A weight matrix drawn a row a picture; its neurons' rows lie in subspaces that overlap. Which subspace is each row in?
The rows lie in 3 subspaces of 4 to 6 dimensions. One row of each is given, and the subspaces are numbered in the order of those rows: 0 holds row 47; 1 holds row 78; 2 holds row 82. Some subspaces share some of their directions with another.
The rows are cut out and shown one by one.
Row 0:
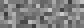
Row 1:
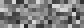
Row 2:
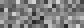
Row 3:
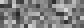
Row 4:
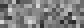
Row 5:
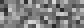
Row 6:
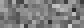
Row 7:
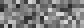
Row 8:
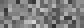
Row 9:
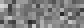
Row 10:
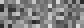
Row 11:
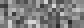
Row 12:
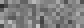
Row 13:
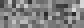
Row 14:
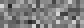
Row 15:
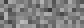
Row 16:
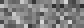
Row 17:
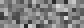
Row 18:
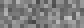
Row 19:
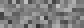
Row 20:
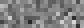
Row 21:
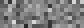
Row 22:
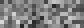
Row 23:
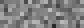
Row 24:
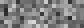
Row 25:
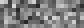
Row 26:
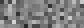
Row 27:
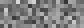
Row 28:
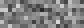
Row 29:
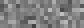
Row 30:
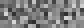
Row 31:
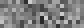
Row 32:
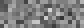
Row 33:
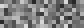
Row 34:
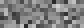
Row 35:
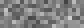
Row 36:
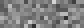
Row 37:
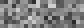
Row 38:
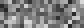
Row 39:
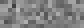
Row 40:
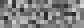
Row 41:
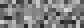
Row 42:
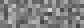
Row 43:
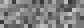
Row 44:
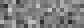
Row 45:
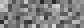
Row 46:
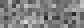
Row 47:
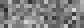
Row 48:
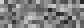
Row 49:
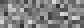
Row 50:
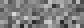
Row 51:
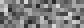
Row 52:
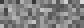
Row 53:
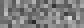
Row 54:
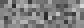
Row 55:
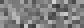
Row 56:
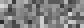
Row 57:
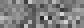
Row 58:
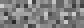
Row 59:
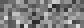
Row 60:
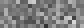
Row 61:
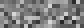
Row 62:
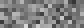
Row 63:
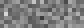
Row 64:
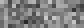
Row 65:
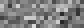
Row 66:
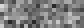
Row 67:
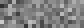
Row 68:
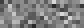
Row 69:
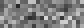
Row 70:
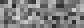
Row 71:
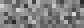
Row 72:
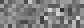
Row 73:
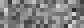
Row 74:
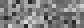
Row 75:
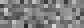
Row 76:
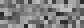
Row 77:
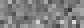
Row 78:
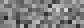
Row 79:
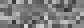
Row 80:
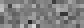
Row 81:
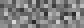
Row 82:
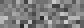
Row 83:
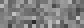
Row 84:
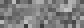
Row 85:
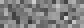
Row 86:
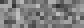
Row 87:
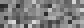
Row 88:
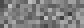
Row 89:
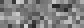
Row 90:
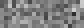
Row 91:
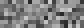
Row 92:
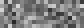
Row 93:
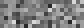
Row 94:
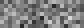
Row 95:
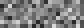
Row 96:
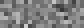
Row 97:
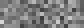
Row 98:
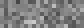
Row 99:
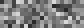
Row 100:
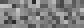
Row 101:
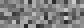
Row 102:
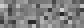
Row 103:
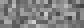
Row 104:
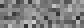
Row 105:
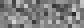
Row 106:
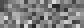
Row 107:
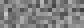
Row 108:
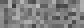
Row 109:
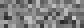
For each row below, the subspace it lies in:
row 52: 2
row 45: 1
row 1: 0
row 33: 2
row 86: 0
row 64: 0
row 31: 2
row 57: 2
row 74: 0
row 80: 1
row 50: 1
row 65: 1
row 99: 0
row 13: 0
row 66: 2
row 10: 2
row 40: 0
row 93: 1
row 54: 0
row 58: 0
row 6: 0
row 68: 2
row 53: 0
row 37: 0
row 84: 1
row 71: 0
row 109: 1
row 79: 2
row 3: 0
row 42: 1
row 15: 1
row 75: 1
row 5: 1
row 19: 2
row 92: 2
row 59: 1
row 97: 2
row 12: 2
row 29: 1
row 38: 0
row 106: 1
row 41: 1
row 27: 2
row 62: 2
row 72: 1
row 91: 2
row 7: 2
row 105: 0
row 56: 1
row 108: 0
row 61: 1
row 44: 1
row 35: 1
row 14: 1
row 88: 1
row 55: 2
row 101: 0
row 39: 0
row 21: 2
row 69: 1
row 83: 1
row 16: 2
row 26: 2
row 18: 0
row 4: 1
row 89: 0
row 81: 0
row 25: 0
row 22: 2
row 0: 1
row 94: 2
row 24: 0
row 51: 1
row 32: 1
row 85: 2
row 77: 2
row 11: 2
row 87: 2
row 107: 1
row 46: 0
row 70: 0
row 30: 0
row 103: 0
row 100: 0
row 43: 1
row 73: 0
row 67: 2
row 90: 0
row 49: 2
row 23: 1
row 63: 1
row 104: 1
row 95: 1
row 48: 2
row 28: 2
